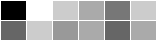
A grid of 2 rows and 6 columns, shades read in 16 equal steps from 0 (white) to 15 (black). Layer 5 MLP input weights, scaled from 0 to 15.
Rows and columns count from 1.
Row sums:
34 37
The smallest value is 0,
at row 1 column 2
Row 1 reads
15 0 3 5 8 3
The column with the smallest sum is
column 2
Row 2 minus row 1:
-6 3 3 0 1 2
